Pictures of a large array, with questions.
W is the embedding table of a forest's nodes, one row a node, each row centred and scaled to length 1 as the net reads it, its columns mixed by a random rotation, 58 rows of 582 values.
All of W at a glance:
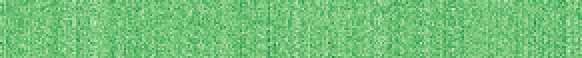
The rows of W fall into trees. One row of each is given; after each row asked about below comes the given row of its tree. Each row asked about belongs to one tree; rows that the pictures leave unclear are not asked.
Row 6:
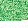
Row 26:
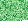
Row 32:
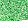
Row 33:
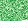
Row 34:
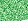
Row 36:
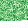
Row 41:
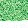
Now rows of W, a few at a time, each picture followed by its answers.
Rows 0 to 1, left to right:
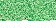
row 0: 41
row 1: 41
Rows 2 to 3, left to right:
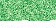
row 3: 34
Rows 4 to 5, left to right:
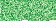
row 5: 36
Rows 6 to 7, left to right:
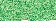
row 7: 41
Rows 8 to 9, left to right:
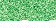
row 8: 32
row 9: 32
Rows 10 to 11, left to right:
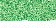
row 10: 34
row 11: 6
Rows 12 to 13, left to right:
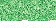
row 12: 34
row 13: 33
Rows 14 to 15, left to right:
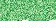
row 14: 26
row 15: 34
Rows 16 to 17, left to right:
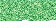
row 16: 34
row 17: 41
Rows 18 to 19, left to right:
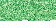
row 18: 41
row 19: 26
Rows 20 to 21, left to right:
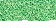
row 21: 33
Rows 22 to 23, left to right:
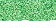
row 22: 41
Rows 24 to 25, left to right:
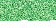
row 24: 33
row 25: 41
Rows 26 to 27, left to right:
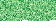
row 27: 36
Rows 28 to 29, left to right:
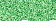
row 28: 32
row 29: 36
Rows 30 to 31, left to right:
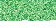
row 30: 34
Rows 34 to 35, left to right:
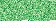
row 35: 6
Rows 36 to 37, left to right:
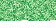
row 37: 41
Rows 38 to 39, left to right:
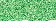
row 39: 32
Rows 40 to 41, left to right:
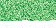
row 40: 41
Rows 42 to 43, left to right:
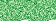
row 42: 34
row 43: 34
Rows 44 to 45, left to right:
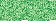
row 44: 36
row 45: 6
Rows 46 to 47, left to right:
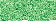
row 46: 41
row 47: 6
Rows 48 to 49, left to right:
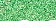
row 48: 33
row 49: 32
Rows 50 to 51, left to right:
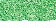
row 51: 32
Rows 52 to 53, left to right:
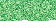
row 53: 33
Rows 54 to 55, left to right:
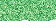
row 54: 34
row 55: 34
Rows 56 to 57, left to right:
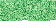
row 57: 6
